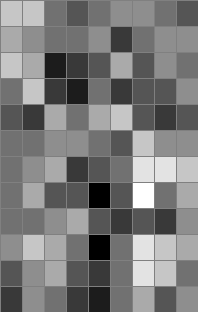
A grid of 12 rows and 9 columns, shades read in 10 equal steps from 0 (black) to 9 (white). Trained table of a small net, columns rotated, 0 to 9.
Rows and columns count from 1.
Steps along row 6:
same up same down down up down same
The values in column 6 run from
2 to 7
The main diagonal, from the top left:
7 5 1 1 6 3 8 4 5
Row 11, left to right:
3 5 6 3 2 4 8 7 4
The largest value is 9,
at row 8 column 7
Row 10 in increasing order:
0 4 4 5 6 6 7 7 8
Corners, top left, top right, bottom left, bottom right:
7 3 2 5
